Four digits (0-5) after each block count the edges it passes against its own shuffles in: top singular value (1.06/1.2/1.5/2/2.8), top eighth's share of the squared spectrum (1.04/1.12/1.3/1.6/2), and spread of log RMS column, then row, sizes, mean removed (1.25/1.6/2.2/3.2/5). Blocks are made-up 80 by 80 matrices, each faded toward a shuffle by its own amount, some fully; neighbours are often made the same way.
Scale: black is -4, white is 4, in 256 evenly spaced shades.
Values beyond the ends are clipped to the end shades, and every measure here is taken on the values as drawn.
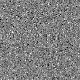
3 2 0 0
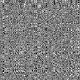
4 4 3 2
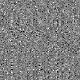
4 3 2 2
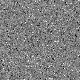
2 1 0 0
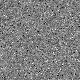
0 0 0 0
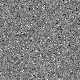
0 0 0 0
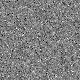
0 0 0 0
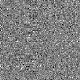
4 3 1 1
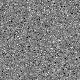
2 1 0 0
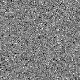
3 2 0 1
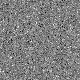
0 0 0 0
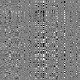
5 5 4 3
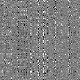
4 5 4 1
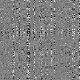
4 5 3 2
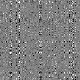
4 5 3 2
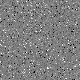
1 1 0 0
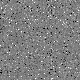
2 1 0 0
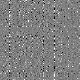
4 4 3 2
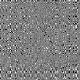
5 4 3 3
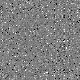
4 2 1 1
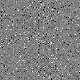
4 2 1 1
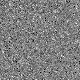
0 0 1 0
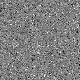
2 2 0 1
